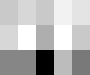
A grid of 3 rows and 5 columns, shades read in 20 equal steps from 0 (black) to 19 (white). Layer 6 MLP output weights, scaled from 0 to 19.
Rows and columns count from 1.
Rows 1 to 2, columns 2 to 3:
16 15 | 19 13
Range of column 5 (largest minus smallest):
8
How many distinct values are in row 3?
4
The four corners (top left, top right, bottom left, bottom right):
15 17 10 9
